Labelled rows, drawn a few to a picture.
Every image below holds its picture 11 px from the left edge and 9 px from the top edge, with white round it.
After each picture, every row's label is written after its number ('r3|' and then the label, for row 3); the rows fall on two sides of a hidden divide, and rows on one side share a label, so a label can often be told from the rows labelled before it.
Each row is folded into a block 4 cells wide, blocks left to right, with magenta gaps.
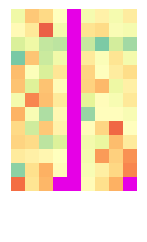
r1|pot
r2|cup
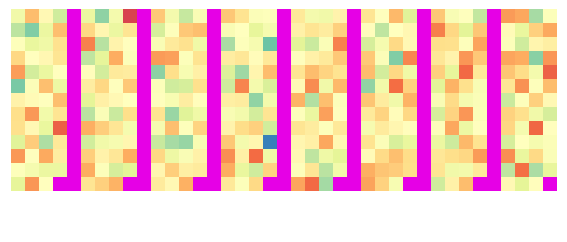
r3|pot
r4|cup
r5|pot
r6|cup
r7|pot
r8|pot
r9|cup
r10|pot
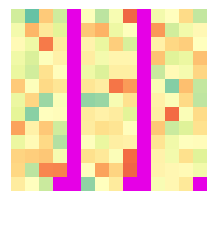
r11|cup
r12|cup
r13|pot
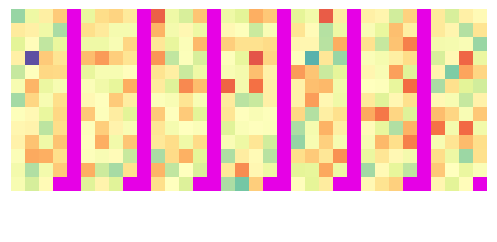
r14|cup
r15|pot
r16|pot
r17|cup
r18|cup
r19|pot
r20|cup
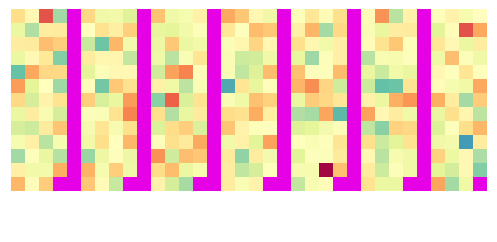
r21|pot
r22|pot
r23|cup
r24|pot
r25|cup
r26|pot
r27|pot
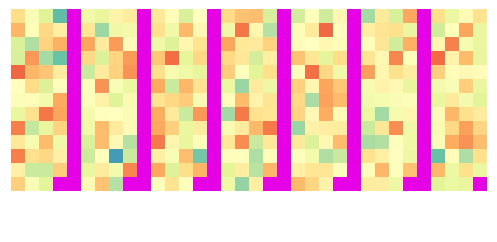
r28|pot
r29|cup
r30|pot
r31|pot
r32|pot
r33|cup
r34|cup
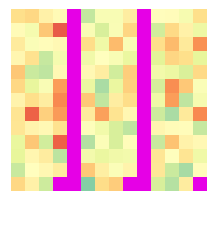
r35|pot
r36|pot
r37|cup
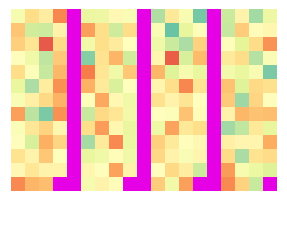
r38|pot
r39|cup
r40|pot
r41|pot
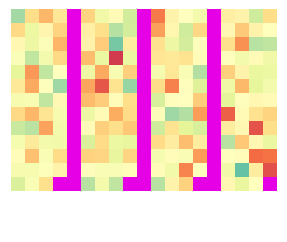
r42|cup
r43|cup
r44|cup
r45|cup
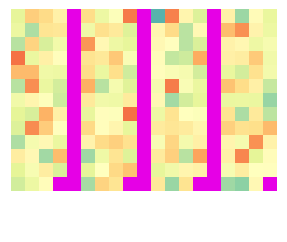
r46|cup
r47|cup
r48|cup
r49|cup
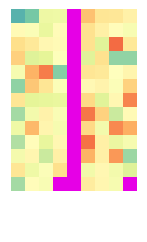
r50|cup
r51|pot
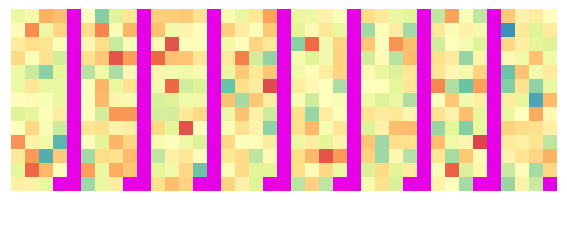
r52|cup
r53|cup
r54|cup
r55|pot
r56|cup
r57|pot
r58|pot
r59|cup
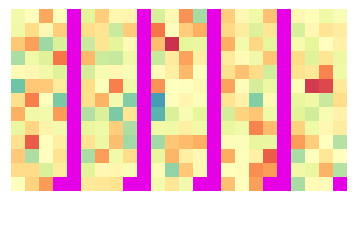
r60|cup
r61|cup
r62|cup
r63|cup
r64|cup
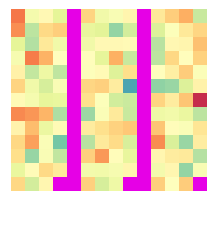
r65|pot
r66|cup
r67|pot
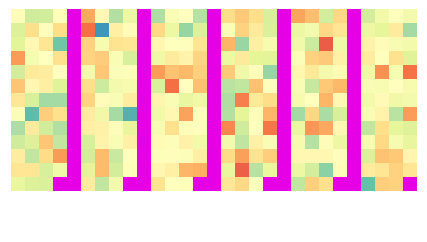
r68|cup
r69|pot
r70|cup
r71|pot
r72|pot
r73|cup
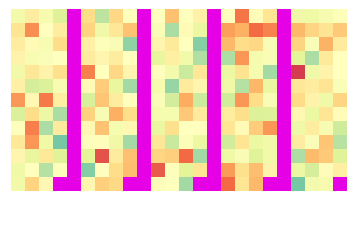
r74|pot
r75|cup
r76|pot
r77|pot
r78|cup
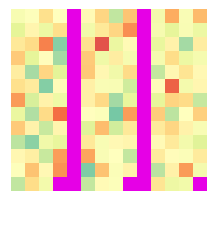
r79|cup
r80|cup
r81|cup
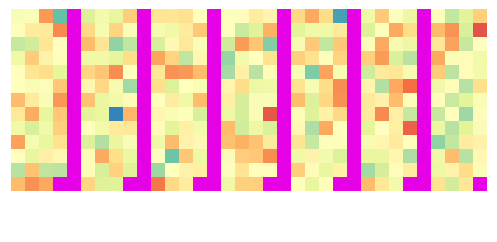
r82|pot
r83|cup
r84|pot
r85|cup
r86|pot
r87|pot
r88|cup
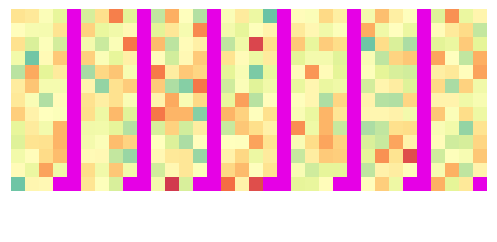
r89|cup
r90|pot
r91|pot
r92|pot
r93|cup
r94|cup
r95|pot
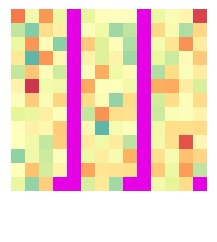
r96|cup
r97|cup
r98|cup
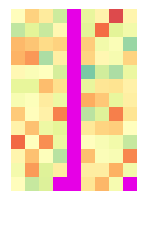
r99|pot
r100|cup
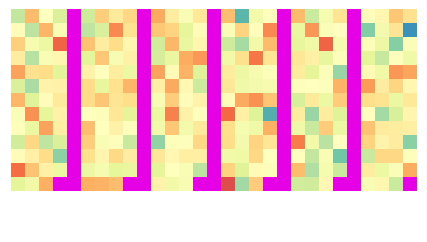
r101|pot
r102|pot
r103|cup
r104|pot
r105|pot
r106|cup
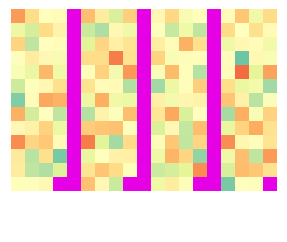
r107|pot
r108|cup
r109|pot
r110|cup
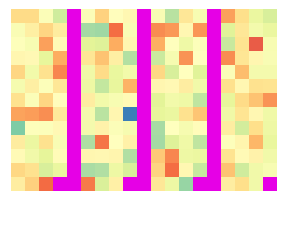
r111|pot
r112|pot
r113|cup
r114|pot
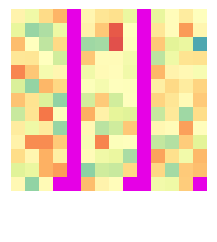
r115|cup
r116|pot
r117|cup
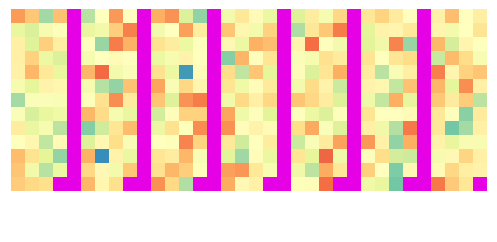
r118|pot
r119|pot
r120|pot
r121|pot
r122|cup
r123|pot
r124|pot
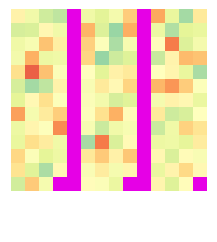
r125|pot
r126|cup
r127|cup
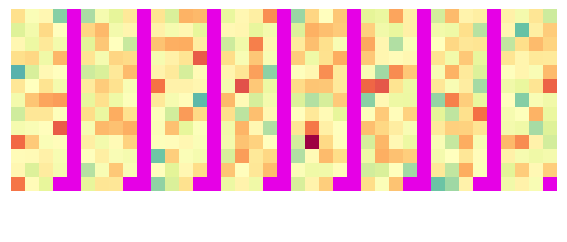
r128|pot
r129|cup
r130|cup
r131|cup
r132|cup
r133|cup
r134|cup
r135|pot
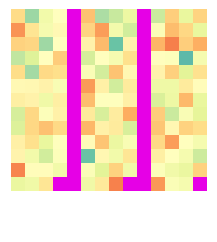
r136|cup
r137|cup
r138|pot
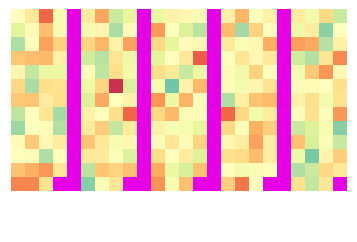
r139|pot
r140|cup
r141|pot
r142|pot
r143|cup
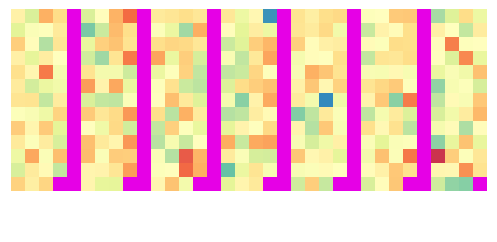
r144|cup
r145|cup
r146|cup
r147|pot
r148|cup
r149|cup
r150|cup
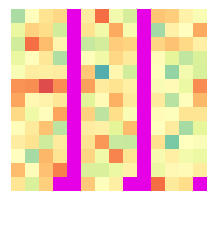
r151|cup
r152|pot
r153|pot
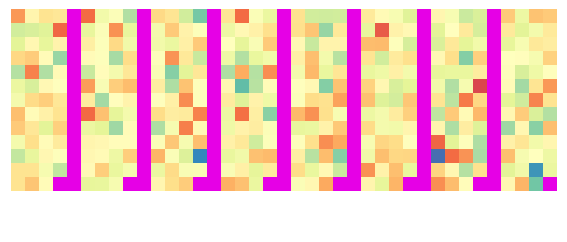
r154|pot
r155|pot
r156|pot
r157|pot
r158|pot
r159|cup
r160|pot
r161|pot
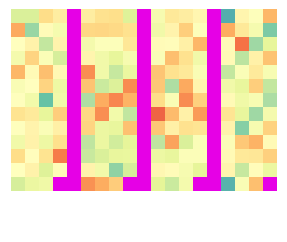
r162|cup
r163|pot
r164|pot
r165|cup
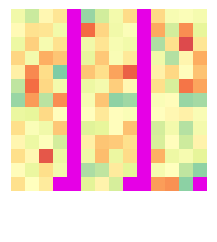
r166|cup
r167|cup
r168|pot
